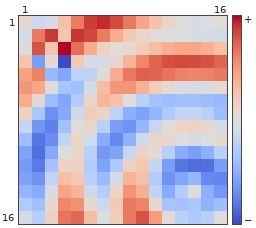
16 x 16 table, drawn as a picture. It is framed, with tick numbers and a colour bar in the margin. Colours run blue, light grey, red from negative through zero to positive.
Rings spread out from the bottom right. On average the colour sits 50% of the way up the scale. The top left is the roughest part. An odd patch, rougher than its surroundings, sits in the top left. The halves do not mirror each other.
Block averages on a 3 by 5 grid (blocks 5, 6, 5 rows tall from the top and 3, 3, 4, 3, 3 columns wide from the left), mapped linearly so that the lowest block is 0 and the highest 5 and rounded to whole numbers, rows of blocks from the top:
44555
12222
14410
